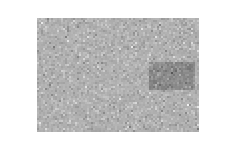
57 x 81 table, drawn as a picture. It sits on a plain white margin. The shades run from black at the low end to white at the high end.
In the middle right lies a patch that is lower than the rest. The ninth with the lowest average is the middle right. Overall the values sit about 70% of the way up the scale. There are no regular stripes.
